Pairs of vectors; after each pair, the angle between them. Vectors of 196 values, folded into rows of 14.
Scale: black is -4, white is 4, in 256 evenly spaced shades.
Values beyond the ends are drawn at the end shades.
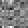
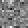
nearly parallel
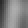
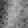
nearly parallel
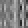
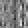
nearly opposite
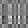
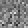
partly opposed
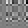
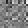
nearly opposite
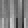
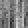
nearly opposite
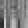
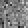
partly aligned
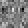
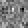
nearly parallel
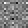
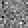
partly aligned
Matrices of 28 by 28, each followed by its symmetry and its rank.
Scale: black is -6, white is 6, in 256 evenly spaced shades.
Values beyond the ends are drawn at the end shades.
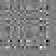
antisymmetric, rank two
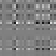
neither, rank one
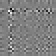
antisymmetric, rank two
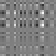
neither, rank one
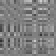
antisymmetric, rank two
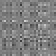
antisymmetric, rank two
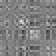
symmetric, rank three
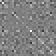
symmetric, rank five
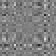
antisymmetric, rank two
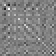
symmetric, rank five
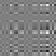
neither, rank one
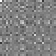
symmetric, rank three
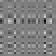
neither, rank one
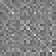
symmetric, rank five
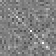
symmetric, rank five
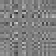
antisymmetric, rank two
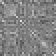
symmetric, rank five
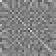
symmetric, rank five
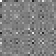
symmetric, rank three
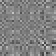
symmetric, rank three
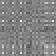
symmetric, rank three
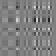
neither, rank one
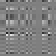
neither, rank one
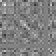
symmetric, rank three
